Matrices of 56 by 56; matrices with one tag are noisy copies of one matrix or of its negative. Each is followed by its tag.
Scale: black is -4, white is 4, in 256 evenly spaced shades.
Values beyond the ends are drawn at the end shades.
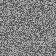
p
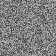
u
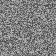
u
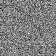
p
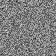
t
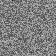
u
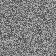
u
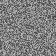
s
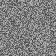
t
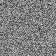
p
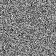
s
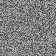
p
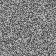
u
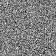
s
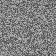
u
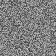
t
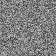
u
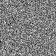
s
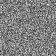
s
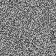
t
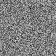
s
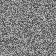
u
